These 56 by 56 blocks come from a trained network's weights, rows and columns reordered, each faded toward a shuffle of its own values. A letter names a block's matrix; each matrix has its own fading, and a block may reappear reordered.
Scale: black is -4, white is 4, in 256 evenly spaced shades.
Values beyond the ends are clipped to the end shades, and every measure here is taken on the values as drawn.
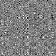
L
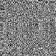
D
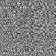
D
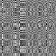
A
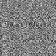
D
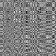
A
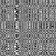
A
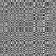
A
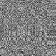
L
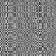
A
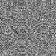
D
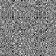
L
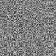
L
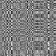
A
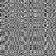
A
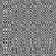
A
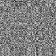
L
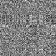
D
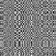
A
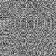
D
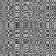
A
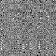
L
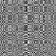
A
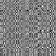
A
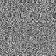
D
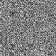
D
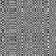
A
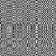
A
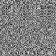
D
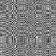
A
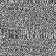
L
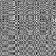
A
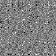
L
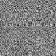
L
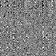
L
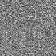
D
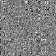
L
